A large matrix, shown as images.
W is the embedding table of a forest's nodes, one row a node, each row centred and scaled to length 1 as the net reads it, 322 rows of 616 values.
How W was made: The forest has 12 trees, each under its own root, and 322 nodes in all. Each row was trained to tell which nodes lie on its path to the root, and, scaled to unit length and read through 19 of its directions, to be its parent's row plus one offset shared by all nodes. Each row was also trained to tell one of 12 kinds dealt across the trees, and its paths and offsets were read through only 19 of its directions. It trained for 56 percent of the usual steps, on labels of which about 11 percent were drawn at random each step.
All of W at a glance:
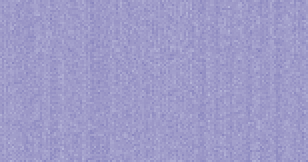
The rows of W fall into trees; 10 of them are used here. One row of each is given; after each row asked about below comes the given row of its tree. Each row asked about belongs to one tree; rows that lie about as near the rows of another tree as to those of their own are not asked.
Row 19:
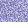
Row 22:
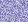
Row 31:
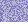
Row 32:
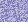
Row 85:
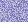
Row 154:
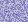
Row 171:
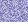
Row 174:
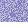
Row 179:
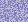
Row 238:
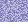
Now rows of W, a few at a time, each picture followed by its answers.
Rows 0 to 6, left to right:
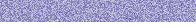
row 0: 171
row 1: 85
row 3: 19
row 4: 32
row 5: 85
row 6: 154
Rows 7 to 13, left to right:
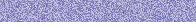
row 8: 154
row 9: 238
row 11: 22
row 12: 32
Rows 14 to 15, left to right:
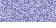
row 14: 154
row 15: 85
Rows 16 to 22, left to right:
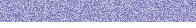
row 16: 32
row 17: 19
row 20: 174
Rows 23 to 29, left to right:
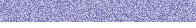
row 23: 174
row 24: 31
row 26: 31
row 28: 32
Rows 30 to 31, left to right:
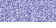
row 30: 32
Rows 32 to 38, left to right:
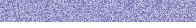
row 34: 22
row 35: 32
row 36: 154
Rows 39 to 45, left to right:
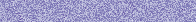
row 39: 31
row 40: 238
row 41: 154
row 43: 174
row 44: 31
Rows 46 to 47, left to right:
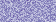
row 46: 154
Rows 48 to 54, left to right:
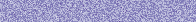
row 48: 174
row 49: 179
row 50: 174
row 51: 238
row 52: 154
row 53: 31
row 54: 154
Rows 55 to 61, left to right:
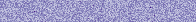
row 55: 179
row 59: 85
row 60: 238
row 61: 154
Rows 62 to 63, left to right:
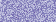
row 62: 154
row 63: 31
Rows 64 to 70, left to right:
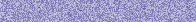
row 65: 179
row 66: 174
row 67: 154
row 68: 154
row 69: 179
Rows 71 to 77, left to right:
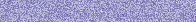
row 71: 31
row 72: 154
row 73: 171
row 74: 179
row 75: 174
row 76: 154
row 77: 171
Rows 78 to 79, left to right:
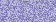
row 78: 85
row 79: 85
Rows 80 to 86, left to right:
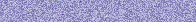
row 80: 174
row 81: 179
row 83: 154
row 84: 154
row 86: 171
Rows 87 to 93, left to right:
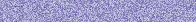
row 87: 22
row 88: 171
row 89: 85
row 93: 179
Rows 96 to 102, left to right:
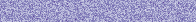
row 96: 179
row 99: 179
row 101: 179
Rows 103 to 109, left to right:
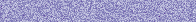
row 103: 179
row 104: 31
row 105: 22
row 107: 22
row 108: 32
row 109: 179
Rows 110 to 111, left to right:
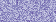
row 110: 85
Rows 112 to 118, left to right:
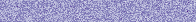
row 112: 22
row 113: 238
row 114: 22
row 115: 179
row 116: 31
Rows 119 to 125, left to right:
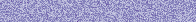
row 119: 154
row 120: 85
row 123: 85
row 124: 171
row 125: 238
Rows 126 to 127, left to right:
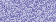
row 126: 85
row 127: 154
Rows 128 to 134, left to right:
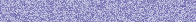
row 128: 19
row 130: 174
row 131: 32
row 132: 154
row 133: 154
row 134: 22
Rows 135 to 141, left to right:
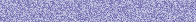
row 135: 85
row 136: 19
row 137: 179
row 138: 31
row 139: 31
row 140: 19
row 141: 22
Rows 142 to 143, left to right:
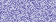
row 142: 179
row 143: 171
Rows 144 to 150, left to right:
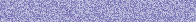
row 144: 179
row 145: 22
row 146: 19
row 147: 85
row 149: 85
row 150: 85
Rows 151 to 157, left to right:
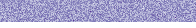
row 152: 85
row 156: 19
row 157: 171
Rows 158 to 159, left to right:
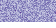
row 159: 154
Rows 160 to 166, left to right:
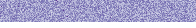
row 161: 19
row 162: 22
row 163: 85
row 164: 154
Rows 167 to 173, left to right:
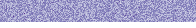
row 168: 174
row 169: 171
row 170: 179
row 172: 154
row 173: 179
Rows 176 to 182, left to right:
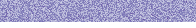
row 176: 85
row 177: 22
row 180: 174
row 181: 154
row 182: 238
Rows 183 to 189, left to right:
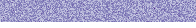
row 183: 174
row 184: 154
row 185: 179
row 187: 154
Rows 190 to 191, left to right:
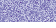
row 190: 85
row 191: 154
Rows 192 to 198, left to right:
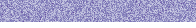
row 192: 171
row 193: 179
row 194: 179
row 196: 174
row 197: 85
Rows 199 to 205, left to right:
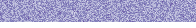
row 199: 171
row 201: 171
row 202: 174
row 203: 31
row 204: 174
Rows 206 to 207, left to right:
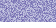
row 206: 19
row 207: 238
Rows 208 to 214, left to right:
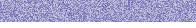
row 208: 19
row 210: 171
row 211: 179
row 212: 85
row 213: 32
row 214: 22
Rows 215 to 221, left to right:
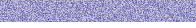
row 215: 171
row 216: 171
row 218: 154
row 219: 85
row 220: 179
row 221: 174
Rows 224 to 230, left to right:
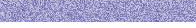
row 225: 174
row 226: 174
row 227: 19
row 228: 174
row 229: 85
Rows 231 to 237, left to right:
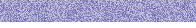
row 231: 85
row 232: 85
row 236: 31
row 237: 19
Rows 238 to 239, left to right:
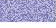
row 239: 85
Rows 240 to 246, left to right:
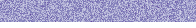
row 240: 154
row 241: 85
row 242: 179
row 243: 154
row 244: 31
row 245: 22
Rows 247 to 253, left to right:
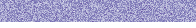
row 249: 179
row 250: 238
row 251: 238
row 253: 174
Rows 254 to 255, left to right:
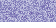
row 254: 19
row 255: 19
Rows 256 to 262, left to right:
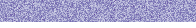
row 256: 174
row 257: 179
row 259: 238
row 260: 85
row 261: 22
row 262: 238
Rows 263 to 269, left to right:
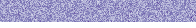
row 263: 85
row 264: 22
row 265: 174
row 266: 31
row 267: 174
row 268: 171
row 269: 174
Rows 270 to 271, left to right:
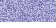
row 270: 171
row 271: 154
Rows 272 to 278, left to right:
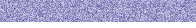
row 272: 32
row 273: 174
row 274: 22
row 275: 22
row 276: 179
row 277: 179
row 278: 22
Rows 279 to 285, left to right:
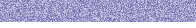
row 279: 179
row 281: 22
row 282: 19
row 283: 154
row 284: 85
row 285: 22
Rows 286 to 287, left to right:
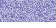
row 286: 19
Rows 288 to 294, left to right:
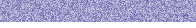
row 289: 171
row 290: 174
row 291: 179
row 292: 32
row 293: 154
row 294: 32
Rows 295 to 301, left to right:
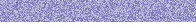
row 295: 85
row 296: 174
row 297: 85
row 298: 31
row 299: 85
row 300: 179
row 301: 179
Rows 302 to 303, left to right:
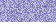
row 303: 22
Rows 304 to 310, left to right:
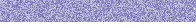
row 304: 32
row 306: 154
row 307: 179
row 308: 174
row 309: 179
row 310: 174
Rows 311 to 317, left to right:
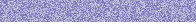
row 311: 238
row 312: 32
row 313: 174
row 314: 174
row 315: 85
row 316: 171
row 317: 85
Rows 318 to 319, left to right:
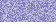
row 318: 179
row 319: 22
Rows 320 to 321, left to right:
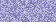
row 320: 19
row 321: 154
